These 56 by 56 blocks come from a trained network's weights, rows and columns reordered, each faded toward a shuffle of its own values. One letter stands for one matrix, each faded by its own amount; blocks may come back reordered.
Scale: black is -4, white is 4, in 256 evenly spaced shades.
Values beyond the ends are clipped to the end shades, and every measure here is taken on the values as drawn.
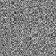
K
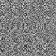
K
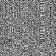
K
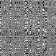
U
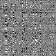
U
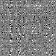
U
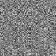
K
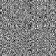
K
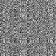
K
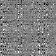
U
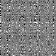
U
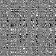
U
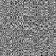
K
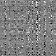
U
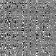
U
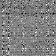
U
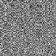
K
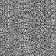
K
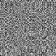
K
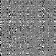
U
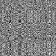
K
